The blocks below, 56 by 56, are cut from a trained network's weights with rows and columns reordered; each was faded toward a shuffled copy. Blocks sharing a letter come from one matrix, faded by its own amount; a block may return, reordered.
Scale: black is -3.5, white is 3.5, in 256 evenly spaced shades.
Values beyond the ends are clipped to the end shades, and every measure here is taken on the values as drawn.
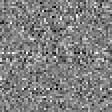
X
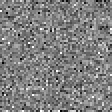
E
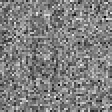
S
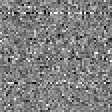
X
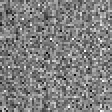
S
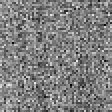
S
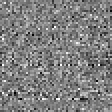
X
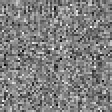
S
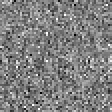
E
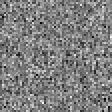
S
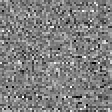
X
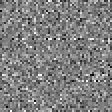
X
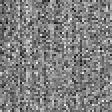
S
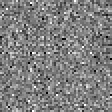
E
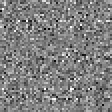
X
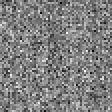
S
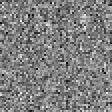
S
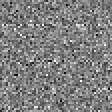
E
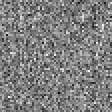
S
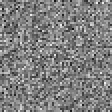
S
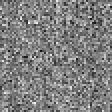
S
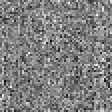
S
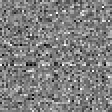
X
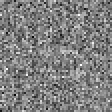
S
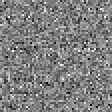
E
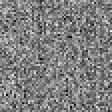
S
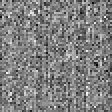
S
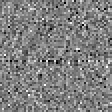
E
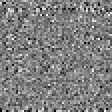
X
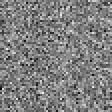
S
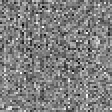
S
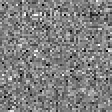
E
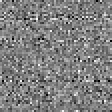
X
